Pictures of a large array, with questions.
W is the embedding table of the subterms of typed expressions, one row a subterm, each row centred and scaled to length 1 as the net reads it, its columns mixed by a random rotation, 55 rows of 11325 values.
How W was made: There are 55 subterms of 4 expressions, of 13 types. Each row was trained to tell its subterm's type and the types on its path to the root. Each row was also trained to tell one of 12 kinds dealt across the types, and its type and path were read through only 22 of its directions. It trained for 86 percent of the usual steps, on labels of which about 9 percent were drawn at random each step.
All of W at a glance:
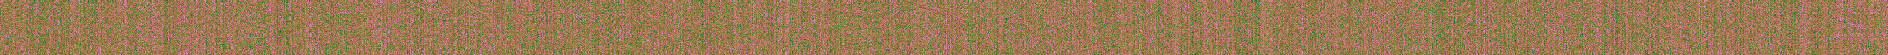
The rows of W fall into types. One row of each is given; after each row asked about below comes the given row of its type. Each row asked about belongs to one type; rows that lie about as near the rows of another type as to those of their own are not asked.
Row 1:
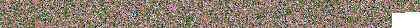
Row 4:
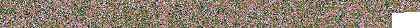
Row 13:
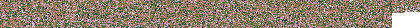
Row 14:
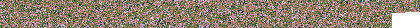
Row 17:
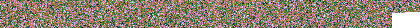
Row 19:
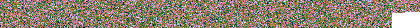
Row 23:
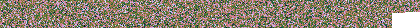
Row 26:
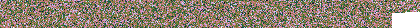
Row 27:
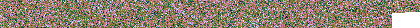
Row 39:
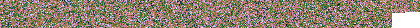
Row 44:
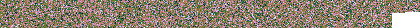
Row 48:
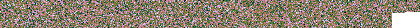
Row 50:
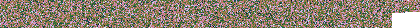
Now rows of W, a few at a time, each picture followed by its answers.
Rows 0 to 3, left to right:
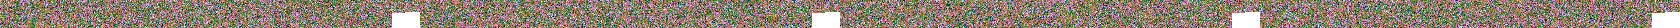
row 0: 1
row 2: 27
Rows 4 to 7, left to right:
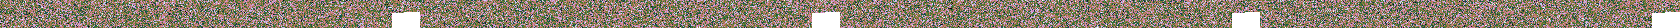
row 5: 19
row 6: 27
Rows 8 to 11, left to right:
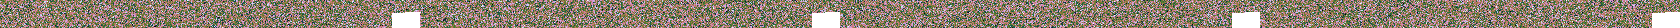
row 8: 50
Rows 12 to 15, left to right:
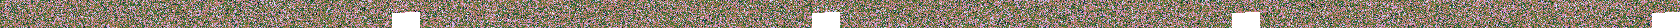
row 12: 19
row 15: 14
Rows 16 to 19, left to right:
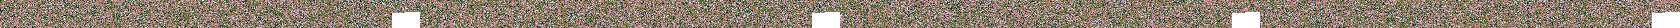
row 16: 48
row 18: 27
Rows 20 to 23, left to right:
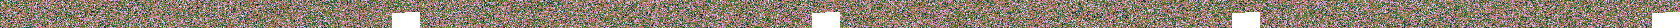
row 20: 48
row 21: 48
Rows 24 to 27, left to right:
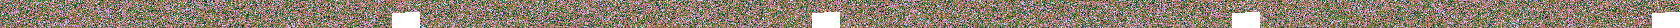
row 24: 23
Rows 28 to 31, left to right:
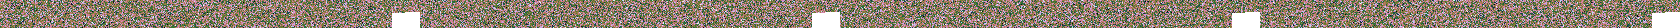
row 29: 14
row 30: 39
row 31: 14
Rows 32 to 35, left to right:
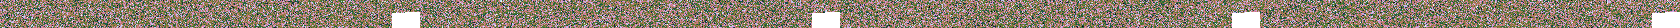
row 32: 14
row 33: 39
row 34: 23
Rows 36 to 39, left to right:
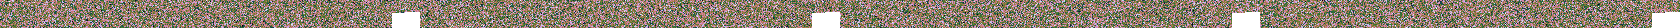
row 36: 23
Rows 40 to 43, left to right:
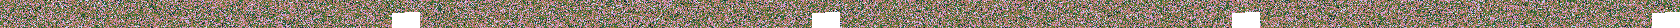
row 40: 4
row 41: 27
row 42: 19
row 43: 44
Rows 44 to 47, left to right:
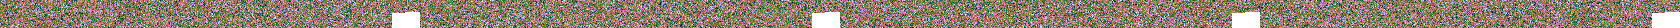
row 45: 19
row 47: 23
